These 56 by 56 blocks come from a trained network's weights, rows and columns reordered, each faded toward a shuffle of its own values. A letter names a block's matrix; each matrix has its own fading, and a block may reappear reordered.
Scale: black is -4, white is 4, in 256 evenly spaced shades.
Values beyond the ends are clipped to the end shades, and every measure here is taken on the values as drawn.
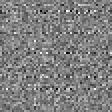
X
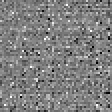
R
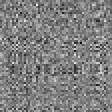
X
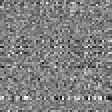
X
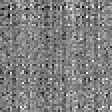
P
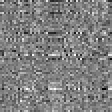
X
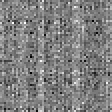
P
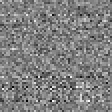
X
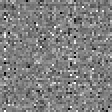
R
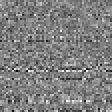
X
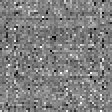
R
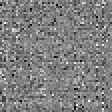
R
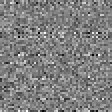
X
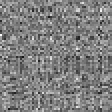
X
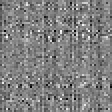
P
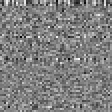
X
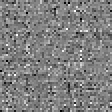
R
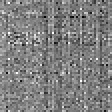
P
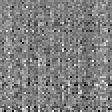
P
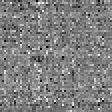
R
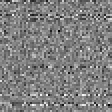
X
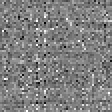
R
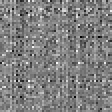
P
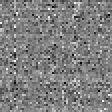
R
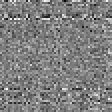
X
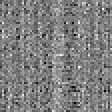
P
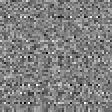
X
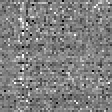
R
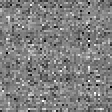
R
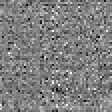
R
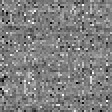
R
